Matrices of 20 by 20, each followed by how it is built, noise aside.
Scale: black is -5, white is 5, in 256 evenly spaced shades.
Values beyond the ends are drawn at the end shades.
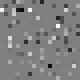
sparse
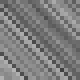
Toeplitz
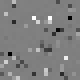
sparse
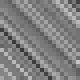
Toeplitz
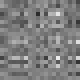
low rank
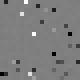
sparse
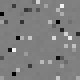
sparse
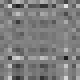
low rank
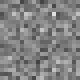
low rank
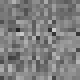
low rank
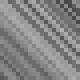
Toeplitz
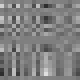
low rank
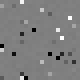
sparse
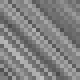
Toeplitz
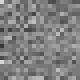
low rank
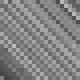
Toeplitz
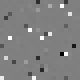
sparse
